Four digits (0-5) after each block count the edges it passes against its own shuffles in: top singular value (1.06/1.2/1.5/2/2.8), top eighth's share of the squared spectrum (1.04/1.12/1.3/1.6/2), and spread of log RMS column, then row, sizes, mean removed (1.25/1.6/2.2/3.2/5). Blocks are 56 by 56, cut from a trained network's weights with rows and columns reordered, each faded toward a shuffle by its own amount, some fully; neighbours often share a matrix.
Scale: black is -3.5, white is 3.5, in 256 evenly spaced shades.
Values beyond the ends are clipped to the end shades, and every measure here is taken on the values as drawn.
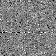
2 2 0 1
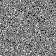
1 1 0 0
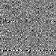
3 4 1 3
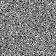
0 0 0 0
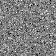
1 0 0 0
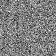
0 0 0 0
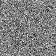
0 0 0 0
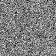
2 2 0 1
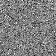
1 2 0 0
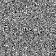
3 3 1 1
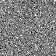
0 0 0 0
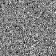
1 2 0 1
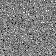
1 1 0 0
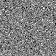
2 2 0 0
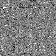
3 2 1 1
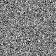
1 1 0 0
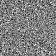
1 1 0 0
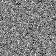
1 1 0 0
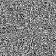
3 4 1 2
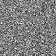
2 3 0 1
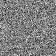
1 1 0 0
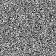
1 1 0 0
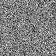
1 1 0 0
